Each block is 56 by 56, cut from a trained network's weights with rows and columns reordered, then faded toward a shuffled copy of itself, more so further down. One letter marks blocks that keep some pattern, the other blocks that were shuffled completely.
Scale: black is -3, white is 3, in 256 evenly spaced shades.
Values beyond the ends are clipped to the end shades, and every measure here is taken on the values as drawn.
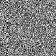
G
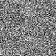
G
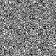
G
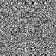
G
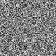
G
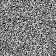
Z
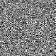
G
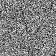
Z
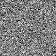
G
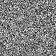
Z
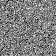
Z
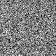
Z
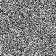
Z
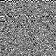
G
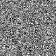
G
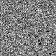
G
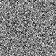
G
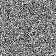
Z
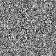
G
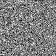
Z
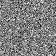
Z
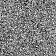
Z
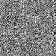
G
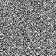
G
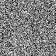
Z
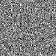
G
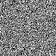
G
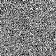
G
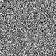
G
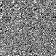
G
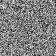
Z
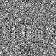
G
